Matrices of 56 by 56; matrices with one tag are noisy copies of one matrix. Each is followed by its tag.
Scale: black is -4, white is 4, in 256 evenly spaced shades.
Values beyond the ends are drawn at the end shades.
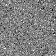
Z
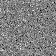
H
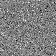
H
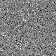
H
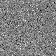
H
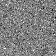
Z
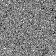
Z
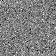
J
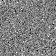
J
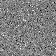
H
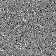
H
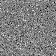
H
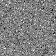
Z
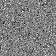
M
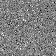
H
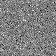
H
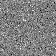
H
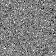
Z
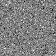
Z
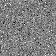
M
